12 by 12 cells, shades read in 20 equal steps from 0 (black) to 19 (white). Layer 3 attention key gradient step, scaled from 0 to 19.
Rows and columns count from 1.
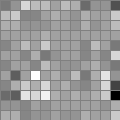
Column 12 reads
6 15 14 12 9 16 9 11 5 0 13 15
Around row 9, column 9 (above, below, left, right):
9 12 11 12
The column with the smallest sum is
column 12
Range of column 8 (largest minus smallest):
3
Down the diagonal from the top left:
9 15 11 12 15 11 11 14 10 13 11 15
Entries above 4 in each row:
12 12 12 12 12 12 12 12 12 11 12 12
